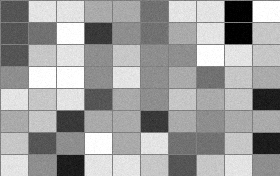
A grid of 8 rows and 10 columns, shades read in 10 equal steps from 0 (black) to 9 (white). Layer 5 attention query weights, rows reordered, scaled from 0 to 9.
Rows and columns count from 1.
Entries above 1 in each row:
9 9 10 10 9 10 9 9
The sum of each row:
60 48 64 64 58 52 54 60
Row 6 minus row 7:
-1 4 -3 -3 0 -6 2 1 -1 5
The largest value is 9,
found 6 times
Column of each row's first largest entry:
10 3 8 2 1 2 4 1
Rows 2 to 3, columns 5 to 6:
5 4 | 7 5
